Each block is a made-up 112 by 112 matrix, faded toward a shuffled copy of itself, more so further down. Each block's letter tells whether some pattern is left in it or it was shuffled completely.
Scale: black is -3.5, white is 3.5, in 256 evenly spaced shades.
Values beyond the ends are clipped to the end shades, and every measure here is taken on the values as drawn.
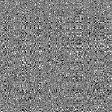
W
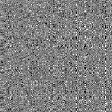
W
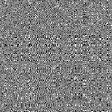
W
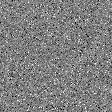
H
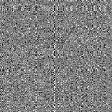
W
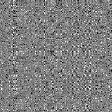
W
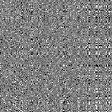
W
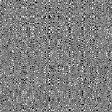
W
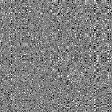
W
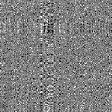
W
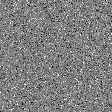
H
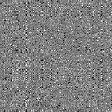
W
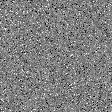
H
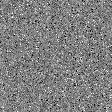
H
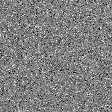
H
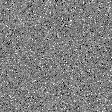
H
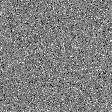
H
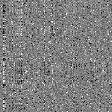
W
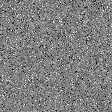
H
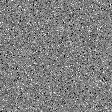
H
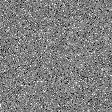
H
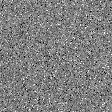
H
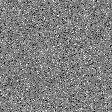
H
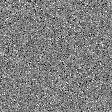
H
